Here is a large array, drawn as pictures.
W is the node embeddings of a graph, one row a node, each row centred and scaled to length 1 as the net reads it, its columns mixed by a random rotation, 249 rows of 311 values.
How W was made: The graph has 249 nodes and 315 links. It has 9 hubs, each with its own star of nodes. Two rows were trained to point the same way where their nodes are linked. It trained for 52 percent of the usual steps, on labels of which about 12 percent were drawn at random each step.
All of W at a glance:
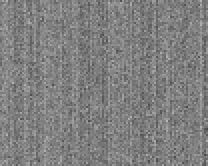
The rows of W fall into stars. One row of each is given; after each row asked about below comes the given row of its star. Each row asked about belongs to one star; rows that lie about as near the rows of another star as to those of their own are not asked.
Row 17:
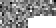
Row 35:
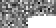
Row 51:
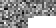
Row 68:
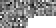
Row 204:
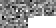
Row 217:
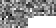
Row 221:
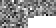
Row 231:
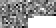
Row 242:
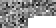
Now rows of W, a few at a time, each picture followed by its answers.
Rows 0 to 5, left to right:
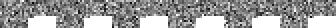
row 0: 221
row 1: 231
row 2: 242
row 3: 68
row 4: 17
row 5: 231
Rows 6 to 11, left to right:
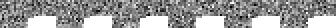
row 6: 68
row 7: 217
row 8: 17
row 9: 221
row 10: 68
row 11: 35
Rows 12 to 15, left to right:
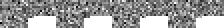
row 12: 231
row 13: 51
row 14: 17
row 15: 68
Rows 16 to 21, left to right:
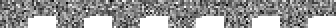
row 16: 68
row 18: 221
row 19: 68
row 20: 221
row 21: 217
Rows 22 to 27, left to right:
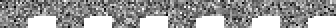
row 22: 68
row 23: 242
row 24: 51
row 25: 217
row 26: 217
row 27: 35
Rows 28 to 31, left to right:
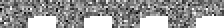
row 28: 221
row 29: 17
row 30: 17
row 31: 68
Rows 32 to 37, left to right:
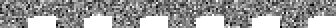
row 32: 17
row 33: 221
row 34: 35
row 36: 217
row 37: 68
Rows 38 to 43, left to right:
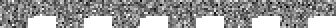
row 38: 221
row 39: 17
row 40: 217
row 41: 242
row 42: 17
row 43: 242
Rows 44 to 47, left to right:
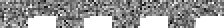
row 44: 35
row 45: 68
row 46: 221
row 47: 217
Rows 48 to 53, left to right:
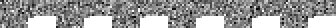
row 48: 35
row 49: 242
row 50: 204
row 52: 17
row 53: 35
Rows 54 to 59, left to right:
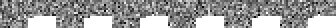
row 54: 231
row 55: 51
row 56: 17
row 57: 221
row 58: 51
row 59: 221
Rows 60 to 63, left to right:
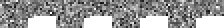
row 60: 68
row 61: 68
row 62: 221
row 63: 204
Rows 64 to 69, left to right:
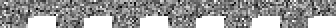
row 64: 217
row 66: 242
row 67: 51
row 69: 17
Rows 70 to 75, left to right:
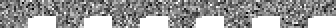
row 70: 68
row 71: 17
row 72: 51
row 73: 217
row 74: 221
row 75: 217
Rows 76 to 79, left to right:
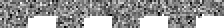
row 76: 217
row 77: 231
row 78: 242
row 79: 242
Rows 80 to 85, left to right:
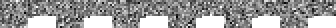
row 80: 217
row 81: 68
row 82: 51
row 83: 242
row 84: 17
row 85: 17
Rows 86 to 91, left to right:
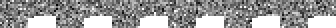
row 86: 217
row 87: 35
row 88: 221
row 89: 221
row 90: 35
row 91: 35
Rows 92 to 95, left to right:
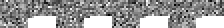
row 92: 17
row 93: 231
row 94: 51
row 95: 242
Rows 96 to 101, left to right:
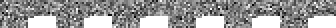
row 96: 204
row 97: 231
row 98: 35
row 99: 231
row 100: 17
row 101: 17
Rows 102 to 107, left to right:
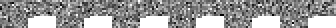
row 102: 204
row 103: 204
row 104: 68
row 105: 231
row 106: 217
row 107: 17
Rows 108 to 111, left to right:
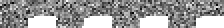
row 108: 204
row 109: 217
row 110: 217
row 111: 17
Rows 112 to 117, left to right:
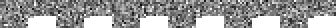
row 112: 68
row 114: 17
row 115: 204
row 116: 242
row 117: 35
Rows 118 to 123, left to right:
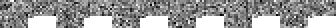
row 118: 204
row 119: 231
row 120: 35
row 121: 231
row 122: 231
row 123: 217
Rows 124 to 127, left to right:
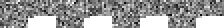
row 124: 217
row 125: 217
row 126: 35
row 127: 242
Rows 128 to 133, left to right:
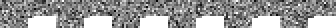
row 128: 35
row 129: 17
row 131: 221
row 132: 204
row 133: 51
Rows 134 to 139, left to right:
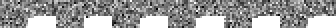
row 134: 217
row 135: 17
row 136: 217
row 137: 221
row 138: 231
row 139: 217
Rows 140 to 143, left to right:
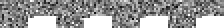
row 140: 35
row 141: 51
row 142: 204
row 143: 204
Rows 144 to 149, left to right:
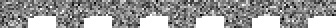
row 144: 231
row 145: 51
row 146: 221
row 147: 51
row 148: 204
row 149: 242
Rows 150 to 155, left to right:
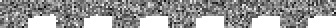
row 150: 35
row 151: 231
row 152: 217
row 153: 217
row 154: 51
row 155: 221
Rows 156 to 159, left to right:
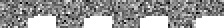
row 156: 51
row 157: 221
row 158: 17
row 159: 217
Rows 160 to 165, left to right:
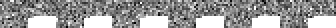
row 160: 217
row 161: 204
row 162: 242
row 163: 17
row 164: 221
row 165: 221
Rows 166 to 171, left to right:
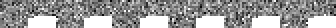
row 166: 231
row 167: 221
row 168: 221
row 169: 231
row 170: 231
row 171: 35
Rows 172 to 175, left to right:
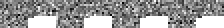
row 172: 51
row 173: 231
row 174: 17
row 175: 35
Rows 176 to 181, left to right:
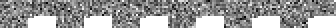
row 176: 68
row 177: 204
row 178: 51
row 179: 217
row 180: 17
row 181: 35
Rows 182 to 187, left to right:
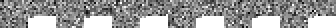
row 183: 35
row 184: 68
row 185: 242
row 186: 51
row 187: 204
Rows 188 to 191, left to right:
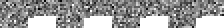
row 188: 35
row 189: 68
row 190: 204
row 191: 231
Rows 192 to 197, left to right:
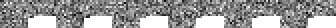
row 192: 231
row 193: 51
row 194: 68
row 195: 51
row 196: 17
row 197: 51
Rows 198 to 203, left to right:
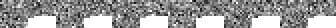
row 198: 68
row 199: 35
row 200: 231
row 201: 17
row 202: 221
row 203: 221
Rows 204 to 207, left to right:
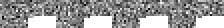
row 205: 51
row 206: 35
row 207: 51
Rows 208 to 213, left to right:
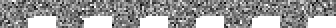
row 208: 242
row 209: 221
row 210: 221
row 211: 217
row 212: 217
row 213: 221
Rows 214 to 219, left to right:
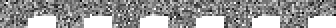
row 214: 35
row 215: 68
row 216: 231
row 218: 231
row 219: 204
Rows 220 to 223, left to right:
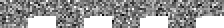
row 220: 217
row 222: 231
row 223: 221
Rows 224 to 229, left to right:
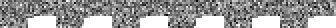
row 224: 17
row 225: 217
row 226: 242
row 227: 221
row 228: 17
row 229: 221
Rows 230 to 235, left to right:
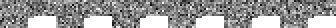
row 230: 68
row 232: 51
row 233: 51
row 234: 51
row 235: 51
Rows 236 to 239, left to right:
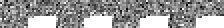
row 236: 204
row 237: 35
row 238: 68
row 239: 231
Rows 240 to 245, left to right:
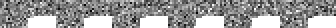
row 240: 217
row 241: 217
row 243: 221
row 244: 221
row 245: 17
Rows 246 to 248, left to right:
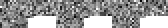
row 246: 221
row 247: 231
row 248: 242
